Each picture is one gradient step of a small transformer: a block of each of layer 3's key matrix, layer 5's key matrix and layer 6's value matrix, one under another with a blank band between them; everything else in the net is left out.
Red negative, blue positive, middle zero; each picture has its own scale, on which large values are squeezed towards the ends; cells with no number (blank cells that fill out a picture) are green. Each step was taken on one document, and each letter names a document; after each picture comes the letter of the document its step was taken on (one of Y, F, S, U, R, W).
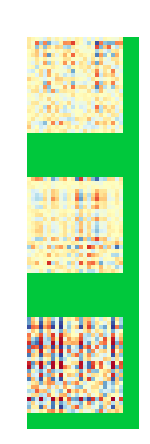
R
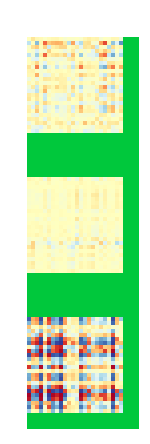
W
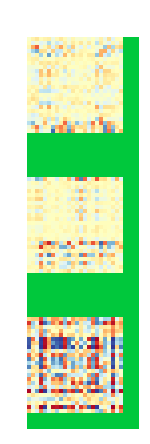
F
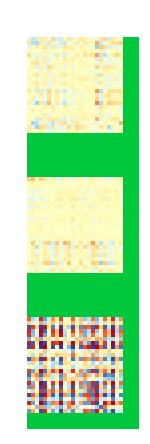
F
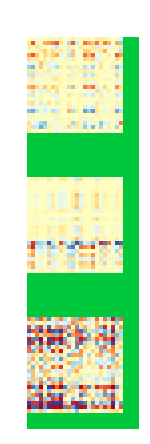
W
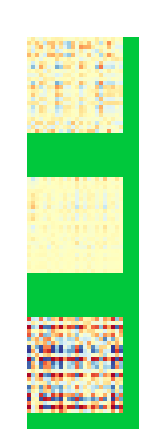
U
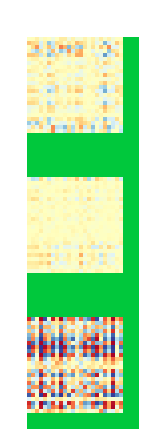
F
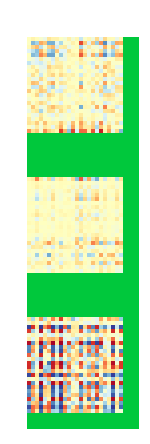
R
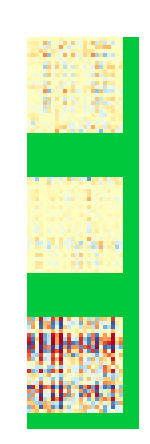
R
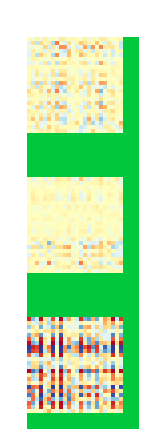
R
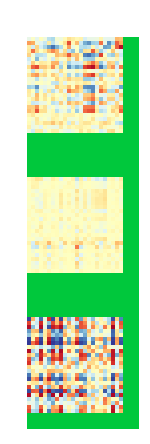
W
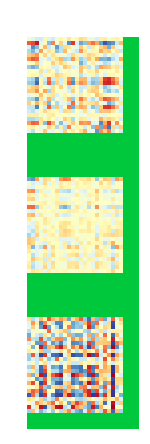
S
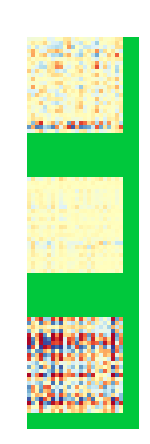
U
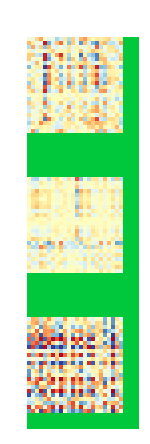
S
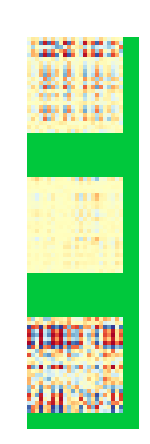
R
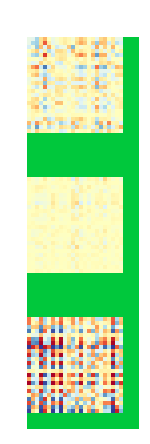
U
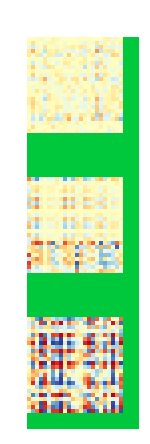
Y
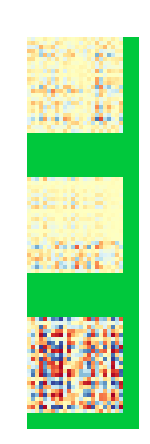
Y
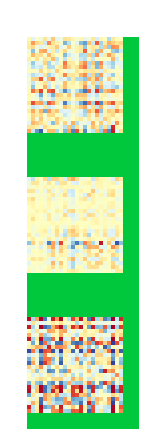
S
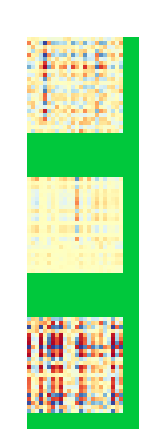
W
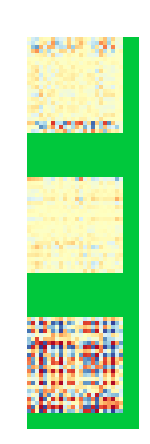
F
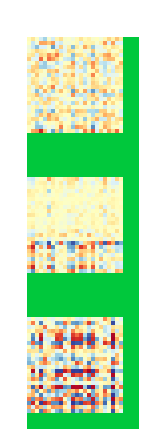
S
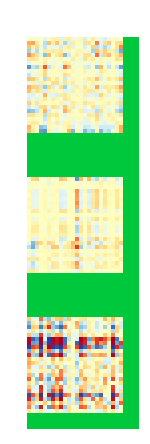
W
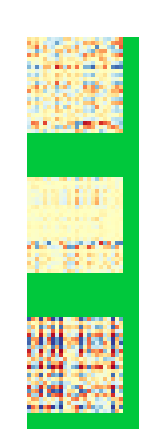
W
